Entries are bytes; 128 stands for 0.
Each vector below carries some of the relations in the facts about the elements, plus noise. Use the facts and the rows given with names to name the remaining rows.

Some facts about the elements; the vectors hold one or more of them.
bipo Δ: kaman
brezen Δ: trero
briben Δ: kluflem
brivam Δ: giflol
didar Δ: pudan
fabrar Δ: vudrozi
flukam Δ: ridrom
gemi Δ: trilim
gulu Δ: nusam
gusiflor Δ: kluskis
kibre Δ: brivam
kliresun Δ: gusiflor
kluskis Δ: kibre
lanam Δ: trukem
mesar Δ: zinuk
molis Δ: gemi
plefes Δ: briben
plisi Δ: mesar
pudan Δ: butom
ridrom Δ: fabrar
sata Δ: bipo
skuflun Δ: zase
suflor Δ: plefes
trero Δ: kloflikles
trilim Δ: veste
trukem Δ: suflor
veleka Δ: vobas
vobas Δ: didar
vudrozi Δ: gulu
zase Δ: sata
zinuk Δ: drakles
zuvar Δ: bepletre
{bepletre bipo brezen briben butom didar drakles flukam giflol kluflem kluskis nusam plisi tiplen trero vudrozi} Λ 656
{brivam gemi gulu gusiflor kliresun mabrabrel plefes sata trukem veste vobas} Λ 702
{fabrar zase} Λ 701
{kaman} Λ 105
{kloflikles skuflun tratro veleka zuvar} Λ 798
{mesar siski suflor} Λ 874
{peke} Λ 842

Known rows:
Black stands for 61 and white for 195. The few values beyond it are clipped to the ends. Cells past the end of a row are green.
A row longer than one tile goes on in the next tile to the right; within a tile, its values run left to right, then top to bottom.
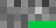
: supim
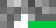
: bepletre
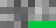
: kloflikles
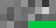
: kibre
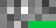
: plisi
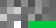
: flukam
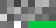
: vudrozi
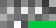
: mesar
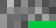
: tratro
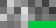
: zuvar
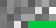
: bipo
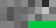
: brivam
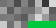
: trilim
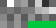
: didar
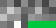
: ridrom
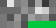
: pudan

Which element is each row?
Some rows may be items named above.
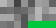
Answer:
kloflikles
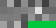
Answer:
siski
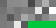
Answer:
bipo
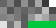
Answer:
gemi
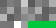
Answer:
drakles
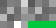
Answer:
drakles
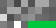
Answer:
vudrozi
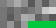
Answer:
kluskis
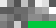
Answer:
trero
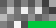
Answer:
mesar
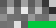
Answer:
zinuk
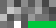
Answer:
fabrar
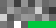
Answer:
gulu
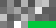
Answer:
nusam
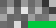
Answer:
zinuk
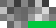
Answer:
veste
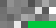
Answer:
bipo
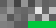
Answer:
zase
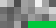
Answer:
brezen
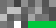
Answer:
fabrar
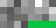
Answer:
brezen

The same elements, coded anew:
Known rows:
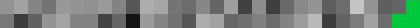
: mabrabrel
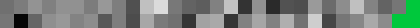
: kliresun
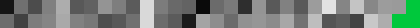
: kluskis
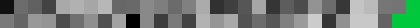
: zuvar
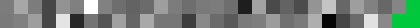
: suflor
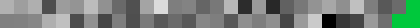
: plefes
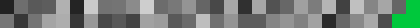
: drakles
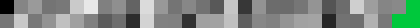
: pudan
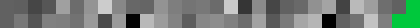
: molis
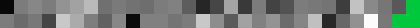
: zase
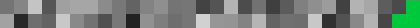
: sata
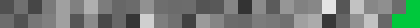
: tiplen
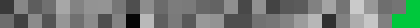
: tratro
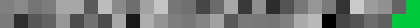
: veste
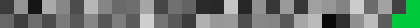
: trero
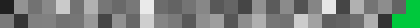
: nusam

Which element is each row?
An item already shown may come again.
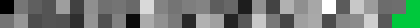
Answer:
flukam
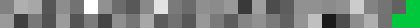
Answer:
trukem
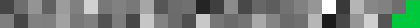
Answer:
bipo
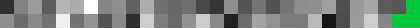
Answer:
kaman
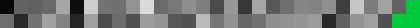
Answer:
drakles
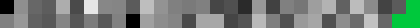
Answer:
ridrom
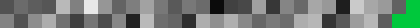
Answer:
bepletre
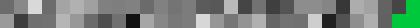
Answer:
sata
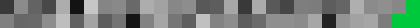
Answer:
zinuk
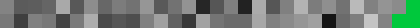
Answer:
plisi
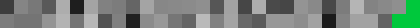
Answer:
zinuk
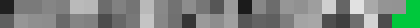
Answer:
didar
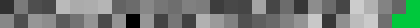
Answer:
zuvar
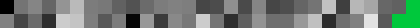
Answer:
skuflun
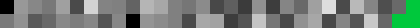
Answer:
ridrom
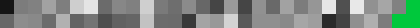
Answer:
butom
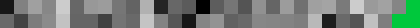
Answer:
giflol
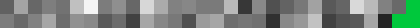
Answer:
vobas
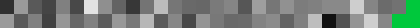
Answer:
lanam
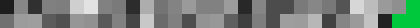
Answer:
veleka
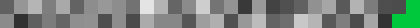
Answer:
gulu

